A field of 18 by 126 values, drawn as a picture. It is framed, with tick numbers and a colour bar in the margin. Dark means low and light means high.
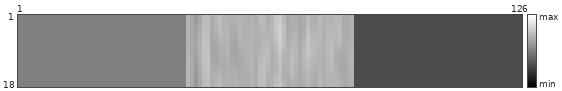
It is made of 1 by 3 panels. Panel 1,1: middling, flat. Panel 1,2: high, streaked downward, faint in contrast. Panel 1,3: low, flat.
